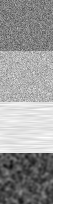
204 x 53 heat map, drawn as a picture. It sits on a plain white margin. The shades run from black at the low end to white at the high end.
It is made of 4 by 1 panels. Panel 1,1: middling, fine-grained. Panel 2,1: high, fine-grained. Panel 3,1: very high, streaked across, faint in contrast. Panel 4,1: low, blotchy.
